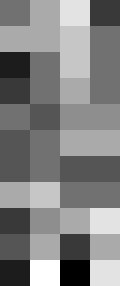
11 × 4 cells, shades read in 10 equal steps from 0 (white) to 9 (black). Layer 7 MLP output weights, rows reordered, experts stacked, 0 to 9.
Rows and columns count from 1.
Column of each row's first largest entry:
4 4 1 1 2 1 1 3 1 3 3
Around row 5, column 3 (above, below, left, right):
3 3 6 4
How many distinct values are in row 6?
3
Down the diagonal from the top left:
5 3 2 5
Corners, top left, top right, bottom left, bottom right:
5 7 8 1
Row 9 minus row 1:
2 1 2 -6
